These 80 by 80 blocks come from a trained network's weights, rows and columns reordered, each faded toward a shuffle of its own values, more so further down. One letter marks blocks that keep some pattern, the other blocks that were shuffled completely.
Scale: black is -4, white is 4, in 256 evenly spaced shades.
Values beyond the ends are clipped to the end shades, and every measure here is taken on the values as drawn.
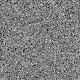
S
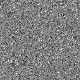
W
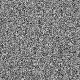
W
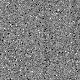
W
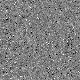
W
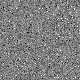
S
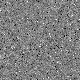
S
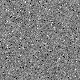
S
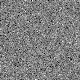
S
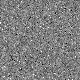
S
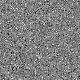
W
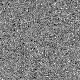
S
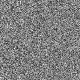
W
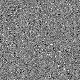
W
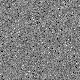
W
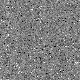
W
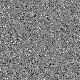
W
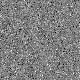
S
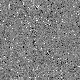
W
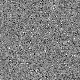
W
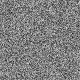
S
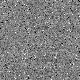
W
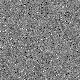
S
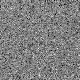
W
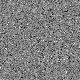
S
